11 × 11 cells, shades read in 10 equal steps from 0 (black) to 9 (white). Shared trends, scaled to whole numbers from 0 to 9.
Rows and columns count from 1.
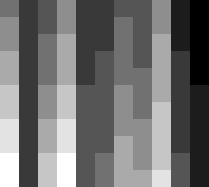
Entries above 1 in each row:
9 9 9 10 10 10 10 10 10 10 10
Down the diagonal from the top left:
4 2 4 6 2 3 5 5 7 3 1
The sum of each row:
30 32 35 38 39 45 46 50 51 56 58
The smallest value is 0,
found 5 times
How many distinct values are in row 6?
7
